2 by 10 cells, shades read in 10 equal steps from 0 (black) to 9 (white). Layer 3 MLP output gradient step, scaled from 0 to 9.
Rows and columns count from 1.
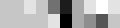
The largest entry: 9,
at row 1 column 9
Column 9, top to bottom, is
9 3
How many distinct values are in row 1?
6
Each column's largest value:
7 7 8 7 8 1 6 8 9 8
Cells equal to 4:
1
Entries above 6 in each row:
7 6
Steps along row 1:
same up down down down up up up down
